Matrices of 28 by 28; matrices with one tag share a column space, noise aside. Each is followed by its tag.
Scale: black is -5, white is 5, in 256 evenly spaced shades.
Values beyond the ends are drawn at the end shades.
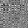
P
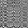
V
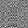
V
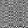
V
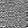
V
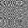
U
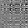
P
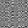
V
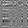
U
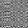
V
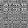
P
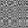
U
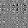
P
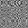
U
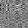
P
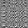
V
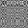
U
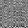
V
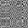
U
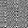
V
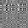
P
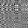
P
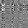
P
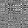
P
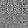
P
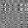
P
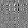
P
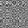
U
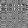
P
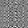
V
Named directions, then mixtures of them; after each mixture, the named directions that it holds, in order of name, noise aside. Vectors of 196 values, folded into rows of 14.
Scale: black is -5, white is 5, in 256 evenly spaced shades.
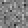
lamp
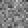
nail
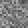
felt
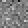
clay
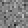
lamp, nail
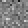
clay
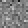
clay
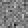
lamp, nail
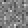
lamp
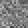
felt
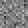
felt, lamp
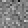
clay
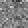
clay, nail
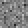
lamp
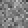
nail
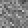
felt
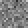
nail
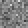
clay, lamp
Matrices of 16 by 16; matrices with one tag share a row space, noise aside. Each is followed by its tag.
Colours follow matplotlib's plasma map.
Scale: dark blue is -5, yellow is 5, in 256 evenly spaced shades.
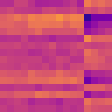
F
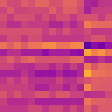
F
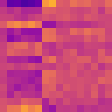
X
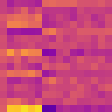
X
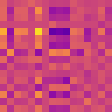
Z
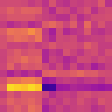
X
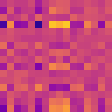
Z
